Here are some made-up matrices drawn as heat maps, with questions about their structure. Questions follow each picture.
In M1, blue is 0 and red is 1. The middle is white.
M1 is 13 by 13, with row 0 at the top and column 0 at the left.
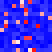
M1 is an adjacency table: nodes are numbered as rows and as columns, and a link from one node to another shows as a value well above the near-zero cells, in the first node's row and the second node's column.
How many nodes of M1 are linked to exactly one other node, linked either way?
2
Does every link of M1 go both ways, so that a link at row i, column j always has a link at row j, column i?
no
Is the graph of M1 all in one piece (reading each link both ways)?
no
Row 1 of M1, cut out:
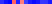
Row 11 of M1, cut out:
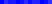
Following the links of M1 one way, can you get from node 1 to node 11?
no
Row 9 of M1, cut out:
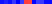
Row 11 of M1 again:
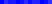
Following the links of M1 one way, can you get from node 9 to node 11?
no
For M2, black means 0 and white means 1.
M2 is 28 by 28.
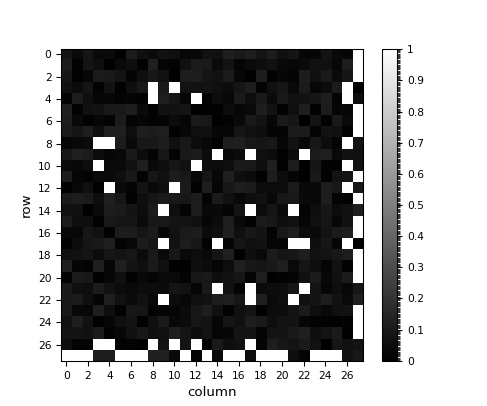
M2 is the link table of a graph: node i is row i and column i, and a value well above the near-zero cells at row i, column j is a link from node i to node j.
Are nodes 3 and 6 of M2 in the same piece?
no
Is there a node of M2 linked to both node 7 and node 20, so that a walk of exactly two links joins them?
yes
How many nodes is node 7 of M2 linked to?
1
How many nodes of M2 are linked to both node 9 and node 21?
3
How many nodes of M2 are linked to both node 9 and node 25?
0
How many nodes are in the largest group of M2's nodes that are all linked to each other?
3
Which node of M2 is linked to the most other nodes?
node 27
